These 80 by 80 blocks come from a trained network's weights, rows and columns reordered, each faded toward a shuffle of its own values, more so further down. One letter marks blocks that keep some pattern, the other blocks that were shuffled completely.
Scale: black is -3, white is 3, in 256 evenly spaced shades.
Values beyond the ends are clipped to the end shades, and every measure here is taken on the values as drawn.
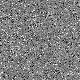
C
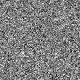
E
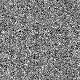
E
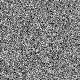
E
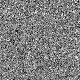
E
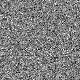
E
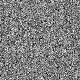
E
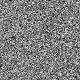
C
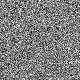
C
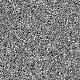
C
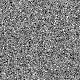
C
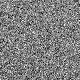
C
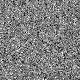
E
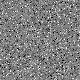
C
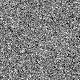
C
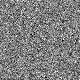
C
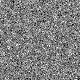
C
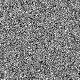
E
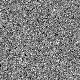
C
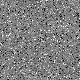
C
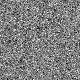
C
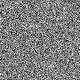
E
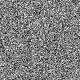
C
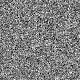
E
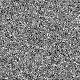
C
